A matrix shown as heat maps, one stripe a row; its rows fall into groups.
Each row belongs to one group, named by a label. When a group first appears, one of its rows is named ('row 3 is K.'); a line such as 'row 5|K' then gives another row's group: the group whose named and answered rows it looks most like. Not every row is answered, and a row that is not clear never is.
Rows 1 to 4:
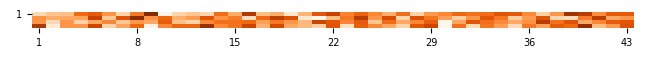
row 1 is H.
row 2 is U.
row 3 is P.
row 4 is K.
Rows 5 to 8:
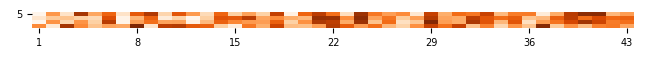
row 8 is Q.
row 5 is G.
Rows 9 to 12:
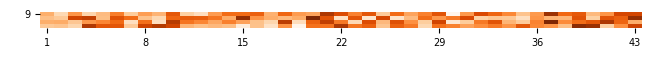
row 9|P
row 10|Q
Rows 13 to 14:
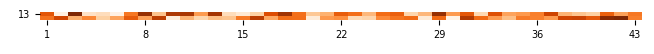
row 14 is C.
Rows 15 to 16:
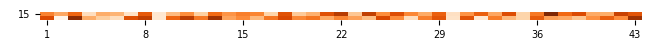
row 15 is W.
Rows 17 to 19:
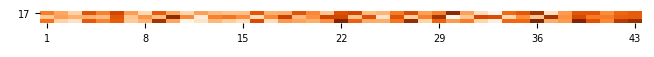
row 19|H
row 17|H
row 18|P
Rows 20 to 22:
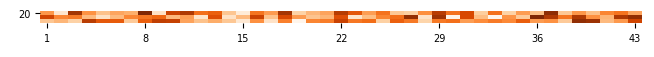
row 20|Q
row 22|H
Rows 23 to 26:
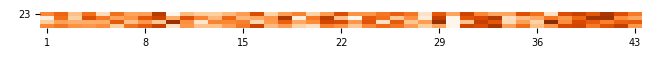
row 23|C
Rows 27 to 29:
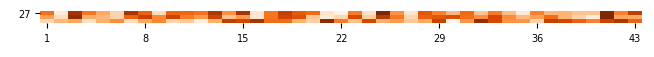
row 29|P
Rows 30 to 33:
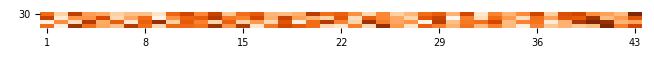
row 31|K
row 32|G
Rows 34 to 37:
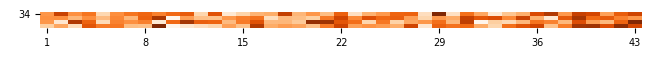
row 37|H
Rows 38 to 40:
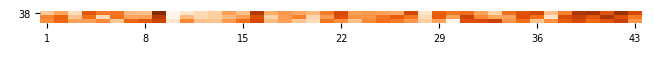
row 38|H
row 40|C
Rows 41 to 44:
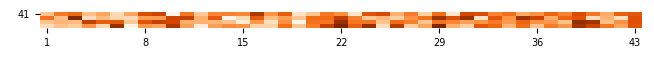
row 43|H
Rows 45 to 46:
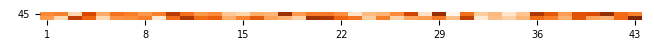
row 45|G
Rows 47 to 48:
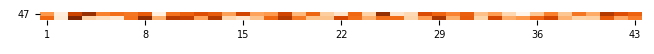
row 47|Q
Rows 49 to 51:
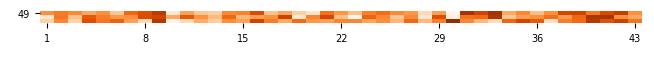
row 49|C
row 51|H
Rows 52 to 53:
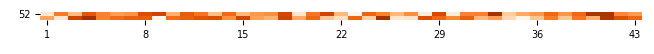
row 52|G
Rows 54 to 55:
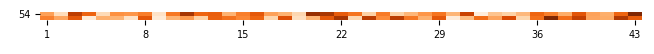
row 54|Q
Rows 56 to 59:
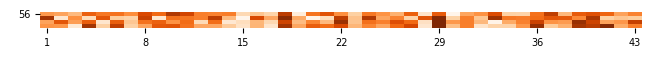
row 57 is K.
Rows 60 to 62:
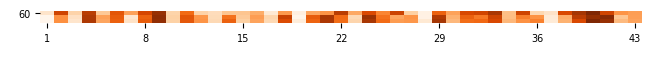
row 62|G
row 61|G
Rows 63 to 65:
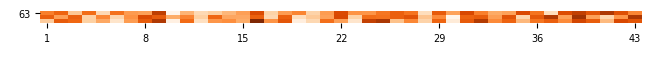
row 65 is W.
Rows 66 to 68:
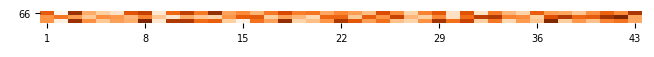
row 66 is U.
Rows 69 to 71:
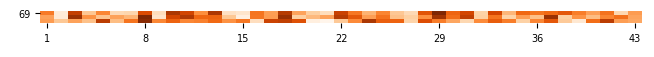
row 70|Q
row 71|U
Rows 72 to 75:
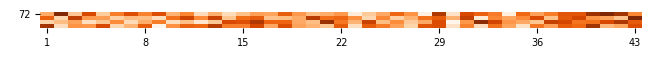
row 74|P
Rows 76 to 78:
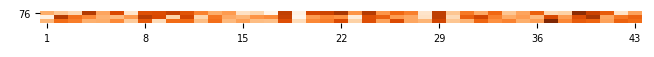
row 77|W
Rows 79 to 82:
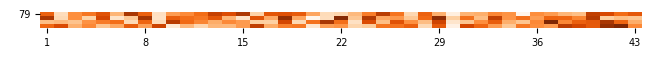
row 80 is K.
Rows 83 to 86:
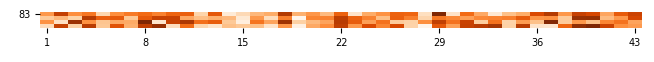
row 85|Q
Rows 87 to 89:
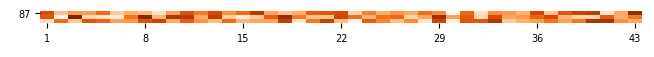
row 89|G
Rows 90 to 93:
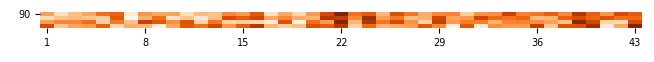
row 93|K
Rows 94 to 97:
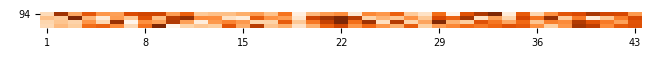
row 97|H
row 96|P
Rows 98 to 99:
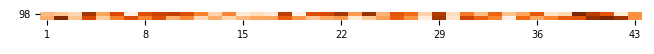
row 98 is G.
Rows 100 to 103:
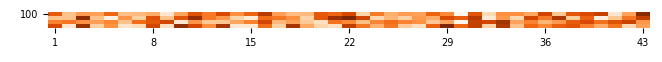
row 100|K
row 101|Q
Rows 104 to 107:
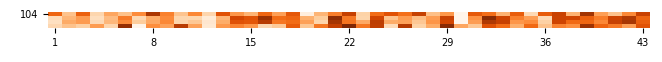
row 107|P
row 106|P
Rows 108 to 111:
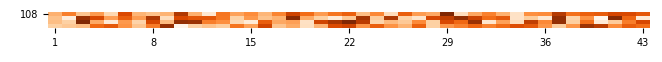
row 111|H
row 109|Q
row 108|P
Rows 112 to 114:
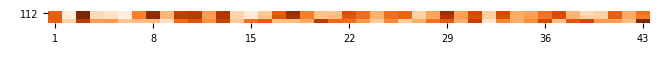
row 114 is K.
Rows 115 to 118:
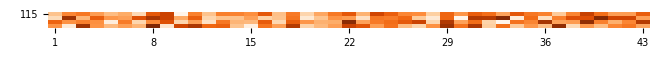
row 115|W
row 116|C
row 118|Q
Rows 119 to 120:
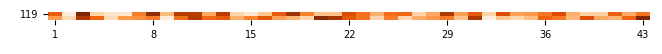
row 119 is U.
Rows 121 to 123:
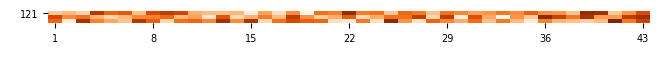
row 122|W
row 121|H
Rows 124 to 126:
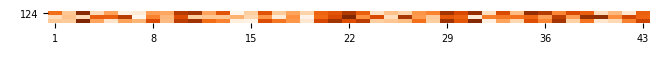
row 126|Q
